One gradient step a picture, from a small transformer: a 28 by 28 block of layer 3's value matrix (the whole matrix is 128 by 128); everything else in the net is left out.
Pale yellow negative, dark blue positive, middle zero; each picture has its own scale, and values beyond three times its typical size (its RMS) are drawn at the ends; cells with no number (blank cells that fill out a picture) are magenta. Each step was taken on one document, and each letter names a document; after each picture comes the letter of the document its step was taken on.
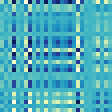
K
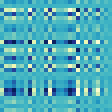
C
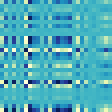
K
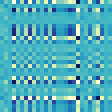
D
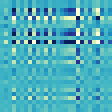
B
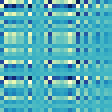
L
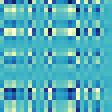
C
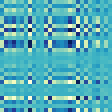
C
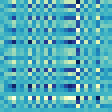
C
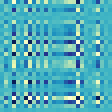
D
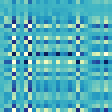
K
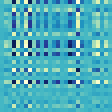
K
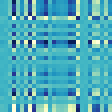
B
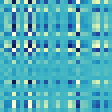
K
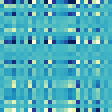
C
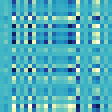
B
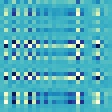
D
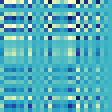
L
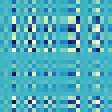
B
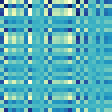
L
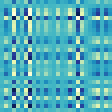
K
